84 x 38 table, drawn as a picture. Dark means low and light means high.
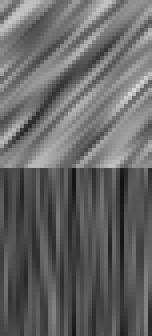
The table splits into 2 rows of 1 panel. Panel 1,1: middling, slanting up to the right, strong in contrast. Panel 2,1: low, streaked downward.
